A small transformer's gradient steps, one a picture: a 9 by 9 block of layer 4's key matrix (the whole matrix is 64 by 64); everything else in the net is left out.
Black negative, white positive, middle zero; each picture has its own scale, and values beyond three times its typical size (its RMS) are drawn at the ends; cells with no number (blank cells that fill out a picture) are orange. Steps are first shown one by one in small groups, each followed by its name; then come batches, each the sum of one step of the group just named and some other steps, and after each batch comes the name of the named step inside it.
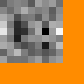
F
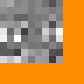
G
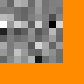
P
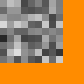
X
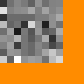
F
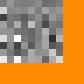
G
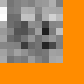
F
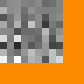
G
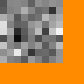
F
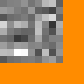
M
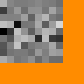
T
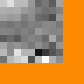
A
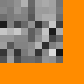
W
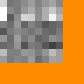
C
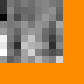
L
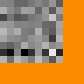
M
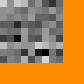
A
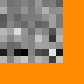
W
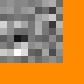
M
